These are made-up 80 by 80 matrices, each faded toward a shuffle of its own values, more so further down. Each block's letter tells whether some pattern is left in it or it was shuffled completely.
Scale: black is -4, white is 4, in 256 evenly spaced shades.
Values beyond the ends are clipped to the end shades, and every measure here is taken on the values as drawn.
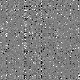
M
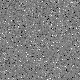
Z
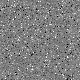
Z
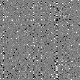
M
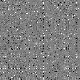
M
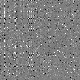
M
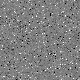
Z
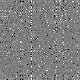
M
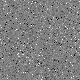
Z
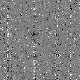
M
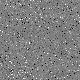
Z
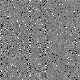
M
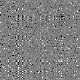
M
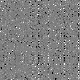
M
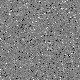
Z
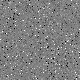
Z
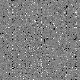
M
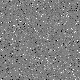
Z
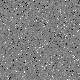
Z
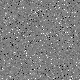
Z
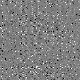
M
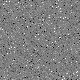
Z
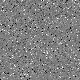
Z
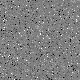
Z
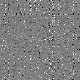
M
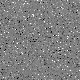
Z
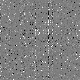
M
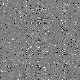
M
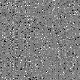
M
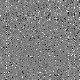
M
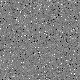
Z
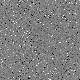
Z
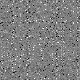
M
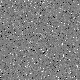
Z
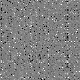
M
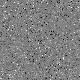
Z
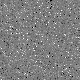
Z
